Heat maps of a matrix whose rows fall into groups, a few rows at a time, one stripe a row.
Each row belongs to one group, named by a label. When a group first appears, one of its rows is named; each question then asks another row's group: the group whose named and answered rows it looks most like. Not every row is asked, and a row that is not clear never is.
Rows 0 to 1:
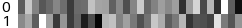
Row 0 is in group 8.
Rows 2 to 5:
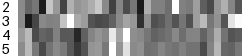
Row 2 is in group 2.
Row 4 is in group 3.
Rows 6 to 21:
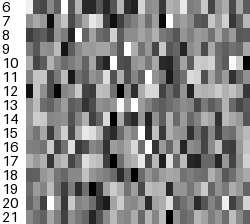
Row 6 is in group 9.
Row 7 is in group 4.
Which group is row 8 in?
2
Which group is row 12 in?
8
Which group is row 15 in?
4
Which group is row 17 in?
4
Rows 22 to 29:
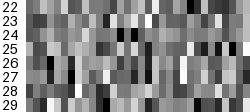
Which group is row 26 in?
2
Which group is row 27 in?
2
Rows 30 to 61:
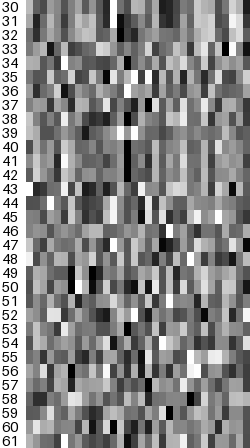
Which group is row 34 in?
9
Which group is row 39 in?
3
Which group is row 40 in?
9
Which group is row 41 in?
9
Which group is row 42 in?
9
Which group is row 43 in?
9
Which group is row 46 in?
4
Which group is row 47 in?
3
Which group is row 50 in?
2
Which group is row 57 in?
2
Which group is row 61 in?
9
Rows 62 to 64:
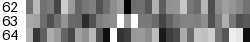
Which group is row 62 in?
9
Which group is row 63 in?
3
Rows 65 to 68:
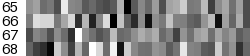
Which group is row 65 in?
9
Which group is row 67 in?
2
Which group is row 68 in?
2
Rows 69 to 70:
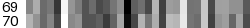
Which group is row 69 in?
9
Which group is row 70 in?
9
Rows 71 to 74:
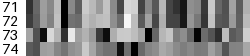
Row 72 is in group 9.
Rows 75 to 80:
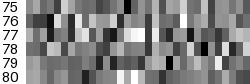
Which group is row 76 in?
2
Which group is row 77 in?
4
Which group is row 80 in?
3
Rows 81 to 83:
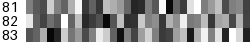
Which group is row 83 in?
8
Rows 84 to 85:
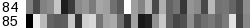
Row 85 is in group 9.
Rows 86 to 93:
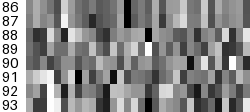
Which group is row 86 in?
9
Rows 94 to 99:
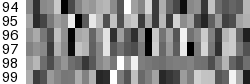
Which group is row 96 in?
2
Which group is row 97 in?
2
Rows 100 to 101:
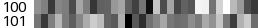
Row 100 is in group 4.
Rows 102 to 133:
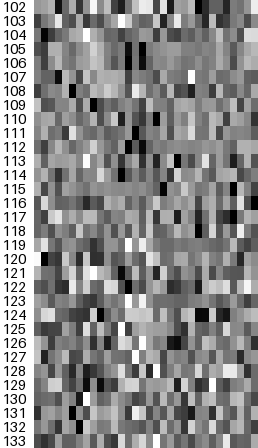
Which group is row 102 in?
4
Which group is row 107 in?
2
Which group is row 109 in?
9
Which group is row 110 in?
2
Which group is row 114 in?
4
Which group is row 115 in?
8
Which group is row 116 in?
8
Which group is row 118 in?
8
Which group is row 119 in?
3
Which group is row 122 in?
8
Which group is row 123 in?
3
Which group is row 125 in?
2
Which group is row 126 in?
3
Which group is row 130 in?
2
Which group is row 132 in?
2
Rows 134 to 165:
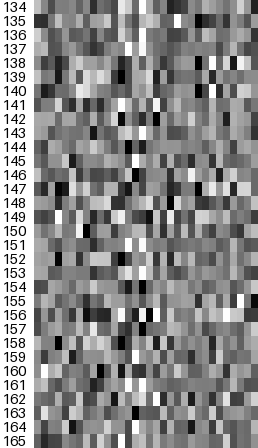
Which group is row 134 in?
3
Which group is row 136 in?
3
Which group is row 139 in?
4
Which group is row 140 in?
8
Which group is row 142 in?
2
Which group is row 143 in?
3
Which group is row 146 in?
9
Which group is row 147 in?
8
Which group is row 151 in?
3
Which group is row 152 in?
4
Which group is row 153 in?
3
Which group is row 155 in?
8
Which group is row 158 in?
4
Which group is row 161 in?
3
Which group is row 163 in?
9
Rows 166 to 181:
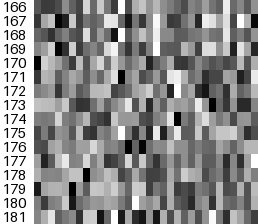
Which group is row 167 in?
8
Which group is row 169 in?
8
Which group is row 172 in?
4
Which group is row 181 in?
2
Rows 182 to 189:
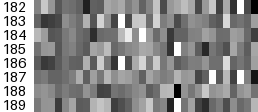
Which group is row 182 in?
8
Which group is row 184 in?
3
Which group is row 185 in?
4
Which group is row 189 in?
4
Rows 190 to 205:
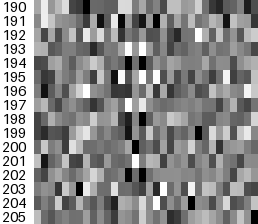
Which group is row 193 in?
3
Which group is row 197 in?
3
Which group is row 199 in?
8
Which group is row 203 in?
2
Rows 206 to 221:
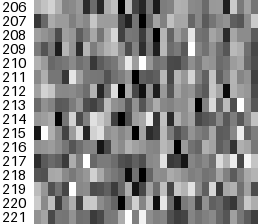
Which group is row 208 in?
2
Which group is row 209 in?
2
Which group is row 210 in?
3
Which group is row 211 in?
9
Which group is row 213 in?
8
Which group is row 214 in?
4
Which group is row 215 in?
9
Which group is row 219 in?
9
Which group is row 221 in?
3
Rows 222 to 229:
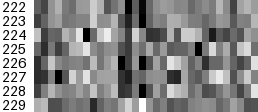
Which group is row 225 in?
8
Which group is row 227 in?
8
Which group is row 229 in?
3
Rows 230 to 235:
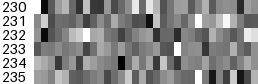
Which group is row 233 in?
4
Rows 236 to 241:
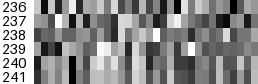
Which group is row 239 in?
2
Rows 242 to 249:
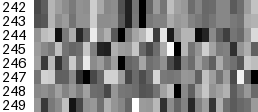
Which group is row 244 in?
4
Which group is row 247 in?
8
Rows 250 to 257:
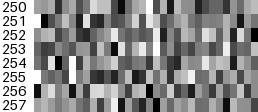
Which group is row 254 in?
8
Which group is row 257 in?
2
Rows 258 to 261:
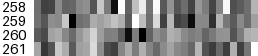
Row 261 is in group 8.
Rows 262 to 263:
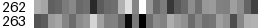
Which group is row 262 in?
3
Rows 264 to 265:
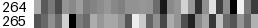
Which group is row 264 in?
8
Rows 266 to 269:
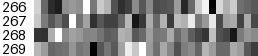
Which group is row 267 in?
9
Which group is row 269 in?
3
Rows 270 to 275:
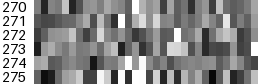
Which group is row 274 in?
3
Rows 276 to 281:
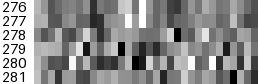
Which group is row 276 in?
3
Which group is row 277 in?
3
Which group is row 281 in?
8
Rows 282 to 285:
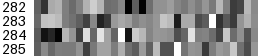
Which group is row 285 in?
4
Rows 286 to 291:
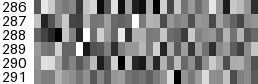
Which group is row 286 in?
2
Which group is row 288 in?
2
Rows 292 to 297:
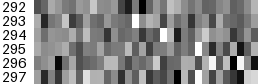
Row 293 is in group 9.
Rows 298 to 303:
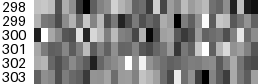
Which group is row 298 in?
8
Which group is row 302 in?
3
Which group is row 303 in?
4
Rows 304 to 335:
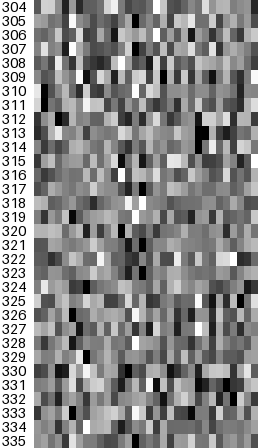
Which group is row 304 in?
8
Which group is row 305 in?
9
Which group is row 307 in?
9
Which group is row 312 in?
8
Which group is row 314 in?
8
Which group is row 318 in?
3
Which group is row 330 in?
8
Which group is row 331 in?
4
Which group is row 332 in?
8
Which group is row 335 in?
9
